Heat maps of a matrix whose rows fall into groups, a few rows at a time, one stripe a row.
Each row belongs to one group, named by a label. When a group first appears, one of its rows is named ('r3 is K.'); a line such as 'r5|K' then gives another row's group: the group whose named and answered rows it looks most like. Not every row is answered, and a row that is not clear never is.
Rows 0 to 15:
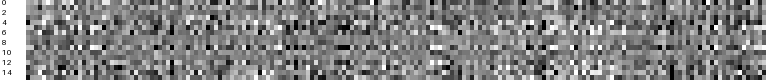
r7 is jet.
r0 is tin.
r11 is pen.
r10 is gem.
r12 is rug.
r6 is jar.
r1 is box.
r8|jet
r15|pen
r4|pen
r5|rug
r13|pen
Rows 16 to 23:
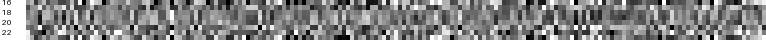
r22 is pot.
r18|box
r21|jar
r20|box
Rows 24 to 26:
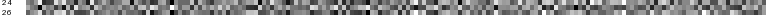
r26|jar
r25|box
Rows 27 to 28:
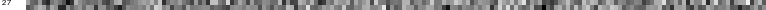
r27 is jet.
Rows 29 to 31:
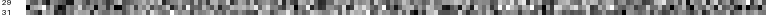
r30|pen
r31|box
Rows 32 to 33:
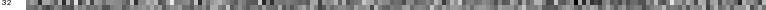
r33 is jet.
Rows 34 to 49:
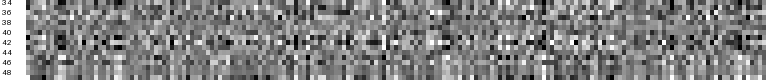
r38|pen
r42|rug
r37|tin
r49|pot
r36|rug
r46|jet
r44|gem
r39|gem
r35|pen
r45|pot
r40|box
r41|pen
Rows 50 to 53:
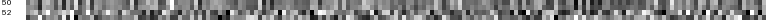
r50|box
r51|box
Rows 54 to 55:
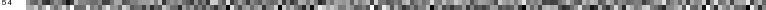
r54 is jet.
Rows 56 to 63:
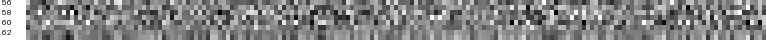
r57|jet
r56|pot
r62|jet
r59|rug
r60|tin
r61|pen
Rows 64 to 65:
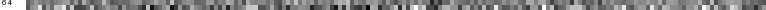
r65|jar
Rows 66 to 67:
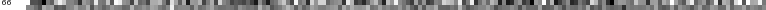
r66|pot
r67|box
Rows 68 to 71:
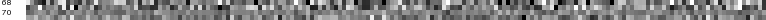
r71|tin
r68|pot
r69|jar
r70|pen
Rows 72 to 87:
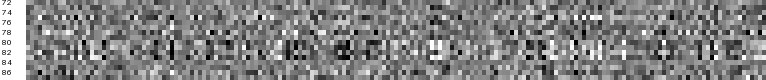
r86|box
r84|gem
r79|gem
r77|box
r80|rug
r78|tin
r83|rug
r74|pen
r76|gem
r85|pen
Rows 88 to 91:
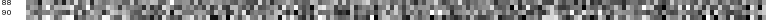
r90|rug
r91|tin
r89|tin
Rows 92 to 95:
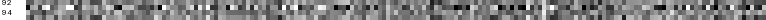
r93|tin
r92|gem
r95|gem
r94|pot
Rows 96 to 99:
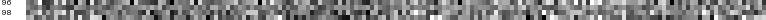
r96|jar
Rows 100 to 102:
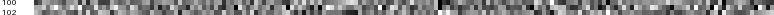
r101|tin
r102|rug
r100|gem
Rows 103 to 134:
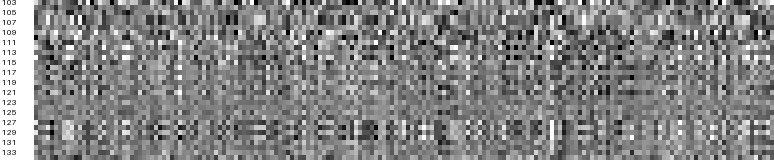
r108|gem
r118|box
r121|box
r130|jar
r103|rug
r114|pot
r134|jet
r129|pot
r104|jet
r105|pen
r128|jar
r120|gem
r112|pot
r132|pot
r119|pot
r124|pen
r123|pot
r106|jar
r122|gem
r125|gem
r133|gem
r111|box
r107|jar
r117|jet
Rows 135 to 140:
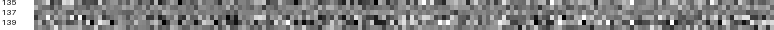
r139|rug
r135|jar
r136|pot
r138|jar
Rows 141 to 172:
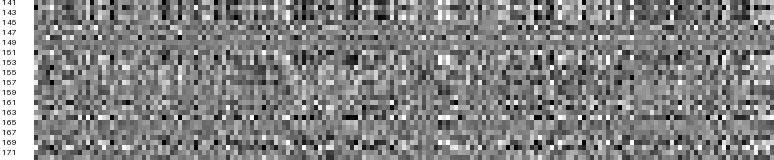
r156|box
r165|gem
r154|pot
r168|pen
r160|pot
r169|rug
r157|pot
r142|pen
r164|rug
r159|gem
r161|pen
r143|rug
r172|pen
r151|pen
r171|jet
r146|tin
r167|jet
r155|box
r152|rug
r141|rug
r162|pot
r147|box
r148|jar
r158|gem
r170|pot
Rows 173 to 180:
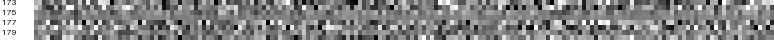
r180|jar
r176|jet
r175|jet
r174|pot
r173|rug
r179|gem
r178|tin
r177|jar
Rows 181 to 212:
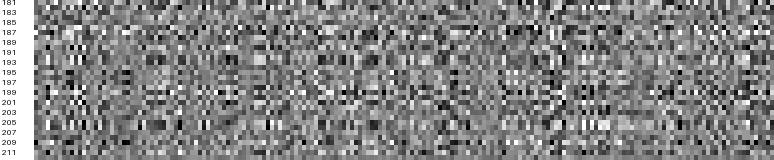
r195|pen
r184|box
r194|pot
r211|box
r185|jet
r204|pen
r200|box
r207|gem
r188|jar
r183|gem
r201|jar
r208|jet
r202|gem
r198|box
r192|jar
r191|gem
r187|pot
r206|jar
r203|box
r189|tin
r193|jar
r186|tin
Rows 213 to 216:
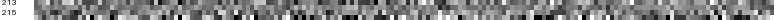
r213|jar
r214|gem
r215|jet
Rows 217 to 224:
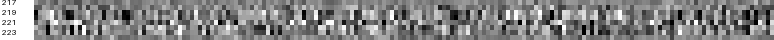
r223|box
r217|jet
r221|tin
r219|pen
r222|box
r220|pen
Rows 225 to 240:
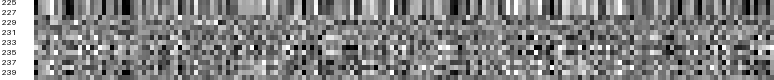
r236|rug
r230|jet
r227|pen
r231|gem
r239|pen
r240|gem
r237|pen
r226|pen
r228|box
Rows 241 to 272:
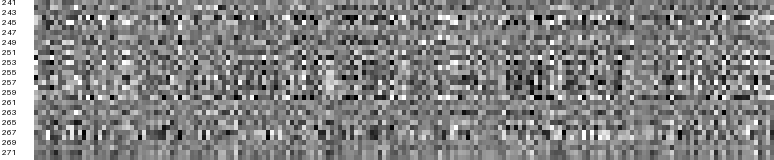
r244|rug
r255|pot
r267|jar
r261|gem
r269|jet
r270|gem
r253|pot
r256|tin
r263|tin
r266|pot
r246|box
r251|pot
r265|jet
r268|jar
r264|pot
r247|jet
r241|box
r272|jet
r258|pot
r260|rug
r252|pen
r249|jar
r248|rug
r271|jet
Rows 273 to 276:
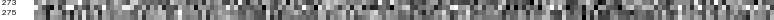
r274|pot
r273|tin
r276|box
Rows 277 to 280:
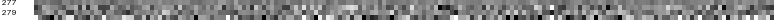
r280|pot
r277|jet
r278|gem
